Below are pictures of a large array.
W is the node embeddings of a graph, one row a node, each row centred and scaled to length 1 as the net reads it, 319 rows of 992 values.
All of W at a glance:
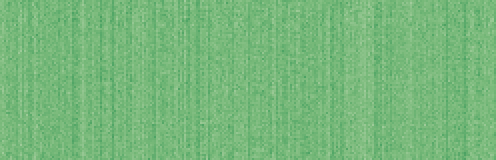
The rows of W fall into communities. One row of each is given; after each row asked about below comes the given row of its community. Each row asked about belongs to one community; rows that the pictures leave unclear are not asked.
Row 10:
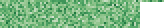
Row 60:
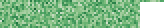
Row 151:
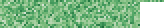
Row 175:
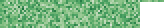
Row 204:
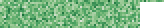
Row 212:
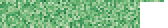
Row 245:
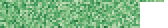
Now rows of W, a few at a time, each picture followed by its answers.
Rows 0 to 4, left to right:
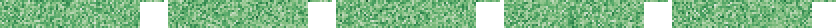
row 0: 60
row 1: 245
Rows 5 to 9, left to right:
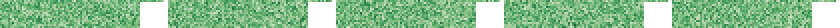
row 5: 10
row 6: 10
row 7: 10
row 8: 60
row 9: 245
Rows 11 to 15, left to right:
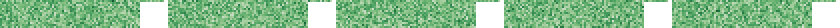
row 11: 245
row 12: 204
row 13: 10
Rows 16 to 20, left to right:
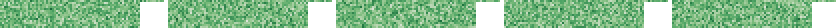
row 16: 204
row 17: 10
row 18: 212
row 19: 10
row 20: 175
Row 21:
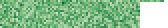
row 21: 60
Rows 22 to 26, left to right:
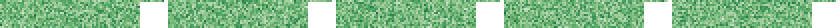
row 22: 60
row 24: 175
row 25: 10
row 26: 151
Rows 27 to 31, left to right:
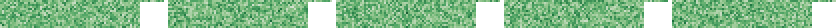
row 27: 151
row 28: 204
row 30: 151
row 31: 10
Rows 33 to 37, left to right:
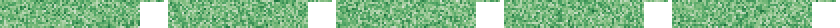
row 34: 245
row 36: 175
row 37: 175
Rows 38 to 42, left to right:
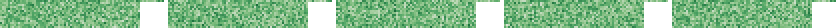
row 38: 151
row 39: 175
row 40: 175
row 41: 175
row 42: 245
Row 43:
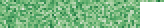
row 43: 151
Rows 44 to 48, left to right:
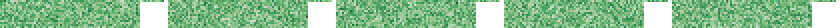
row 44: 175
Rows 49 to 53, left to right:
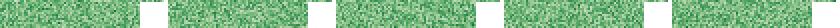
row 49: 10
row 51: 60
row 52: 60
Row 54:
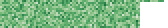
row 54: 60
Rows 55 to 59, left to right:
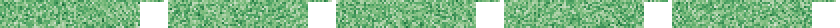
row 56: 204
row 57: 204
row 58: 60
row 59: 10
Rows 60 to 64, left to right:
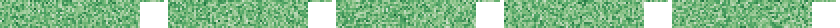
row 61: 245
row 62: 175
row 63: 175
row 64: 151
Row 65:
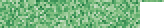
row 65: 10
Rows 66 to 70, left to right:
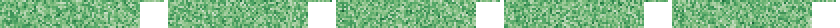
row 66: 245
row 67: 151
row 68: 245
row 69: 245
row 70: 151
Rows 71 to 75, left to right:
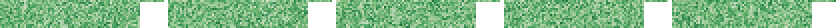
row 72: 10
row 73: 204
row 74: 10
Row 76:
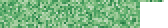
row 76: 10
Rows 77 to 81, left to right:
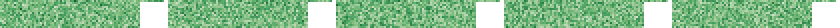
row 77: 204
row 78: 151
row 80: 10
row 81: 60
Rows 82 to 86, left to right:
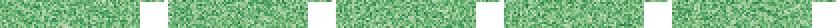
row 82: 212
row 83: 204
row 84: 10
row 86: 204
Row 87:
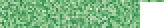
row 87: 212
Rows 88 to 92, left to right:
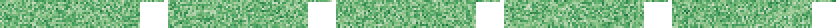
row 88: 60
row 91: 151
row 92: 175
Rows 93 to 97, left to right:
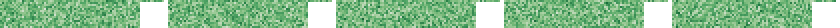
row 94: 151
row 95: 60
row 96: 60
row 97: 60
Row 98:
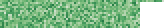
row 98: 204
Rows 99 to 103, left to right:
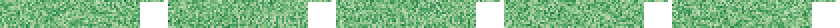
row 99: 212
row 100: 175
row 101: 175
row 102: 60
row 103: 204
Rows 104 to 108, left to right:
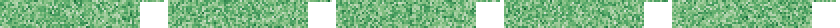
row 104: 175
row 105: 10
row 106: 245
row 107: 10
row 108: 151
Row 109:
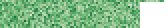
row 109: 245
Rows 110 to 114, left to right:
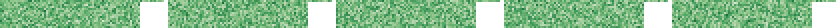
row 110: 175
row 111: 212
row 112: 175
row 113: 204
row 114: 212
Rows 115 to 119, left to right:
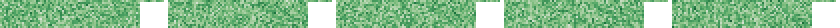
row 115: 212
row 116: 60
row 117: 60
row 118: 60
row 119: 175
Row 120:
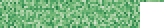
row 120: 10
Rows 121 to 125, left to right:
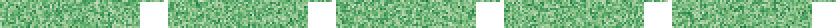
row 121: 212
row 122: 10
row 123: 245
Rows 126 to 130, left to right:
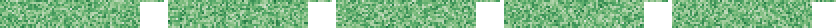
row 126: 175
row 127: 212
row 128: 151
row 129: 175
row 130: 60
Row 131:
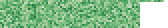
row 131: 204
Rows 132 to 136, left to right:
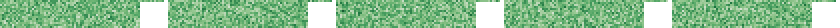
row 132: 151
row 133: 60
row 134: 245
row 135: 10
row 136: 60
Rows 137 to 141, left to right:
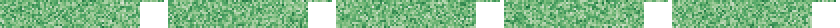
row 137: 151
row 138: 175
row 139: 212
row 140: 245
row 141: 151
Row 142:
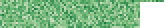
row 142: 151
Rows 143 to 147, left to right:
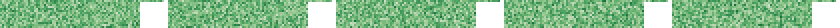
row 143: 10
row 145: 151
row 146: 212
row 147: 212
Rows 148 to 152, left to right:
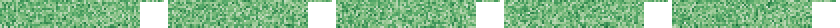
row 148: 10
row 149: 175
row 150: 245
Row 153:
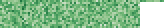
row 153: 245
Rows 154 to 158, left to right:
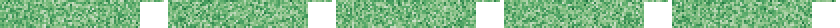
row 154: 204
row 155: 245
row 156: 10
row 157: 175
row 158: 245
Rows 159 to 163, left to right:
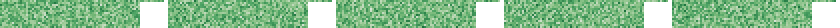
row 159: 245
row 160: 175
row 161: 10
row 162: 175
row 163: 245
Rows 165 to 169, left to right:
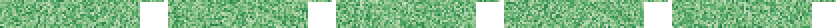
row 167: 204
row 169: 204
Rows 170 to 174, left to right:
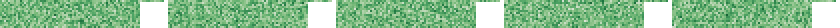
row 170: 212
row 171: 204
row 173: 151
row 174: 175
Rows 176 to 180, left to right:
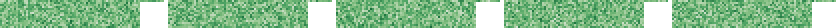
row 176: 10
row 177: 151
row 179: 245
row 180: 60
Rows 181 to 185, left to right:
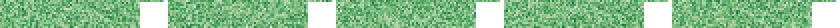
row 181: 60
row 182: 175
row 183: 151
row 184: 60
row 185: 151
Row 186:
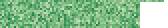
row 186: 175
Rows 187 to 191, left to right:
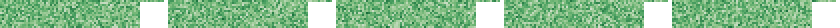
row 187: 151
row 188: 175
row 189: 151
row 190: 60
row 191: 245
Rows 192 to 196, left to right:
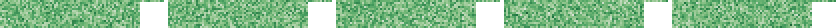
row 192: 212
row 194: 245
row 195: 175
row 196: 151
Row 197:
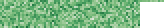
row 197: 212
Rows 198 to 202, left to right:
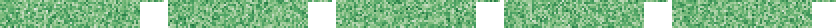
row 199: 245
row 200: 10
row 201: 204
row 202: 245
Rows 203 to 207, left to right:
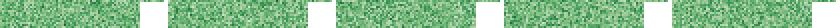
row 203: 60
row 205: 245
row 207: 10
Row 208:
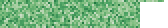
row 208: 175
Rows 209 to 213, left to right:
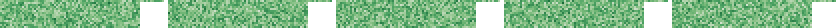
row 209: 204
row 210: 60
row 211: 10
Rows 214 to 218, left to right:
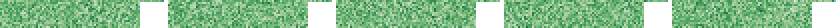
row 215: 204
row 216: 151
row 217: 245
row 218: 175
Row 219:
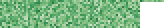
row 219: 245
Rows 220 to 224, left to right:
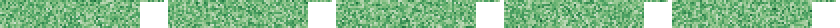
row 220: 151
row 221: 10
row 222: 204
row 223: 204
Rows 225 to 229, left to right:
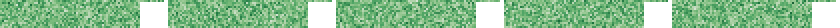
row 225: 60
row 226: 175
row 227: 245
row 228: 212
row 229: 204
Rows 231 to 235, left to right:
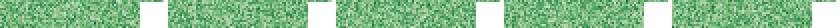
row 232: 204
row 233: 60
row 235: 60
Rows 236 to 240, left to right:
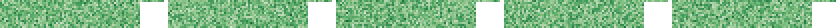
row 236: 212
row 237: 212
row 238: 175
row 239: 175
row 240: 151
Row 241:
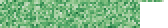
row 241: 204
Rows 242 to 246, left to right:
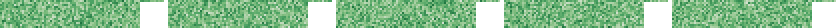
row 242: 245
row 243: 151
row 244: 60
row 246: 60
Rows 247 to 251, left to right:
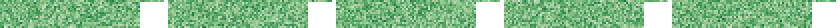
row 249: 175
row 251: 212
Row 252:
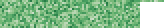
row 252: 212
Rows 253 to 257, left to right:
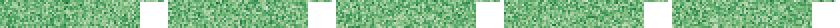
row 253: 175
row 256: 245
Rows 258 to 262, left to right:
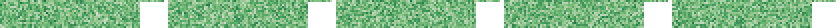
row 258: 175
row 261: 151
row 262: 204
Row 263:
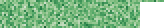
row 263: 10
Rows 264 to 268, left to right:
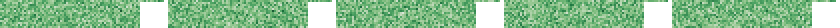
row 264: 175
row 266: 212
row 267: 60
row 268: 212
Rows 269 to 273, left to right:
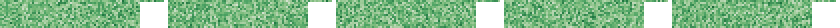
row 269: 204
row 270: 175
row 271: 10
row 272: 10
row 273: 175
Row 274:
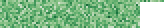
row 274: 60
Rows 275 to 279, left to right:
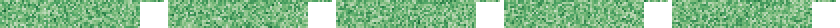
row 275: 10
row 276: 151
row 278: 245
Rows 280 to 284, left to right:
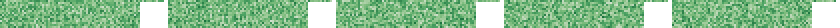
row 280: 175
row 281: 175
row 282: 60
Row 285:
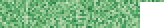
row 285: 245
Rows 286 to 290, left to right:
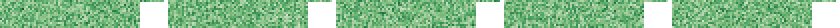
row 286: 60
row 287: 10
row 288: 60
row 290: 60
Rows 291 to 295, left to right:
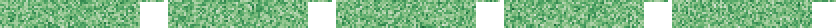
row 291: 151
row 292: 245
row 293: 10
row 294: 245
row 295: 10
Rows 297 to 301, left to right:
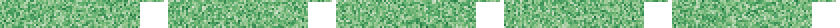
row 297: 204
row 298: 10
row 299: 212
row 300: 10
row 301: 204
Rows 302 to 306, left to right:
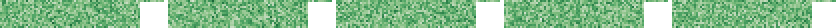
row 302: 60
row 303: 212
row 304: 60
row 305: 245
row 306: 60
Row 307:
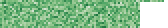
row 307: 60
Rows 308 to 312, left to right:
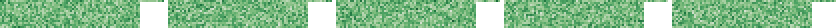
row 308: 175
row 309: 175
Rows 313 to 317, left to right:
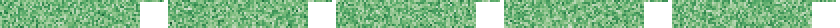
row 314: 212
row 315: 204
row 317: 151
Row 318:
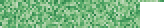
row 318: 175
